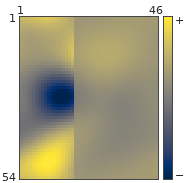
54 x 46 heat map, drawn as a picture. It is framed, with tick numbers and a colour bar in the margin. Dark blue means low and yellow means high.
Ninth with the lowest average: middle left. Ninth with the highest average: bottom left. Average level on the scale: 60%. Histogram: skewed, a long tail of low values. Seam: vertical, 40% of the way across, the right part calmer.
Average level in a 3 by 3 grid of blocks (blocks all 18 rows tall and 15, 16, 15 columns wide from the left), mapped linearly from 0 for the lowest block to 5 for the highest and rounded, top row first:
4 4 4 / 0 2 3 / 5 3 3
